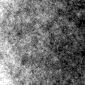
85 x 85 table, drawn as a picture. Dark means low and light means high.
Slope: up to the left. Grain: blotchy. Ninth with the highest average: bottom left. Odd rows or columns: none.
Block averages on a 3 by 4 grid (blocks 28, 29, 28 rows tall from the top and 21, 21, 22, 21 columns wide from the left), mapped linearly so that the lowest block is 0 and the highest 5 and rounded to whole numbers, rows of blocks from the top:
4320 | 4310 | 5310
